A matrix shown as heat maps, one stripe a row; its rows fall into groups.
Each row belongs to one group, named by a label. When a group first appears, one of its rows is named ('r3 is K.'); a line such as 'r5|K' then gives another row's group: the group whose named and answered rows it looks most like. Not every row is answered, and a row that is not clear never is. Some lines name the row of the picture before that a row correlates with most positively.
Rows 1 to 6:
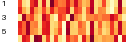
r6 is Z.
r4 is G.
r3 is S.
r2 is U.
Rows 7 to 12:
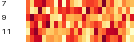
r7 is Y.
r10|Z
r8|U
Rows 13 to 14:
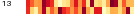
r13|Z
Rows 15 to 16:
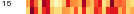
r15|Z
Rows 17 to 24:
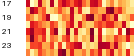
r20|S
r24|U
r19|Y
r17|U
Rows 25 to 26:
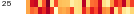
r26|Y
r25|Z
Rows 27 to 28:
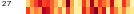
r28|Y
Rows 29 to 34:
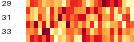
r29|S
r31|U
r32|G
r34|Y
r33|Z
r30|U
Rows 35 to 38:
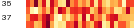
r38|Z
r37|Z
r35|G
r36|U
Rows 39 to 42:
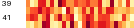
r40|Y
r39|U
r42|Y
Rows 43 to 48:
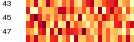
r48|G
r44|U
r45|S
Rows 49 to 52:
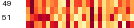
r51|Y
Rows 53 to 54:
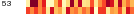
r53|S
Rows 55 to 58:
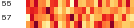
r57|S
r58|S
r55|G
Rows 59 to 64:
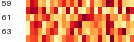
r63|S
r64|Z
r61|Y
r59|S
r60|G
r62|S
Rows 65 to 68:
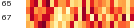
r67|Z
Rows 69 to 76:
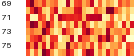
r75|G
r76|Y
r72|Z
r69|G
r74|S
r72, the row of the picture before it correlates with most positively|67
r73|Y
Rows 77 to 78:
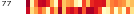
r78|U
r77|Y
